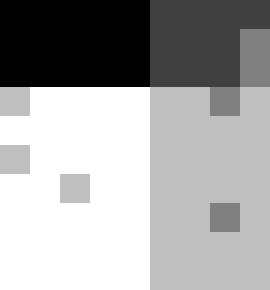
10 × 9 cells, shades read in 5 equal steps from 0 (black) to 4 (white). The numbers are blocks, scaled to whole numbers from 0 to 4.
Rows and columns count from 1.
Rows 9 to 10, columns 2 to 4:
4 4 4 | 4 4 4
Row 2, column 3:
0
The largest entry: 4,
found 32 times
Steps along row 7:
same down up same down same same same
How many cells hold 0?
15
